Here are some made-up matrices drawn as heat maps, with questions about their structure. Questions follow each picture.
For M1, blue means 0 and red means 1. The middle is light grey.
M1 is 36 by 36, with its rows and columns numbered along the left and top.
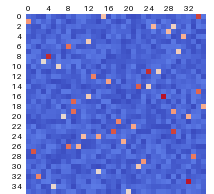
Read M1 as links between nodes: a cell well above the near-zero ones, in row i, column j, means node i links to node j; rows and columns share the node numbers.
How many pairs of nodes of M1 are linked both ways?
3
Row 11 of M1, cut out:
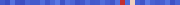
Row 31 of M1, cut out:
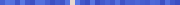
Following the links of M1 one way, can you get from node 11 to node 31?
yes
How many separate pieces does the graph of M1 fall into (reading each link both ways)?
2
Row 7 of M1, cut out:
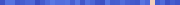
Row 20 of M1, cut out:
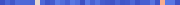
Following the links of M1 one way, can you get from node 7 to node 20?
yes
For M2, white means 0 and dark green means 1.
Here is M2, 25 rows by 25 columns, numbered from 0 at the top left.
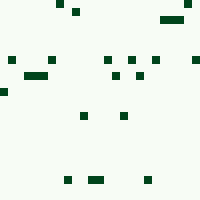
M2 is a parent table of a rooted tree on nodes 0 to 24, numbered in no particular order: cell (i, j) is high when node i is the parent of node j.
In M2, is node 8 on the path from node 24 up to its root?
no
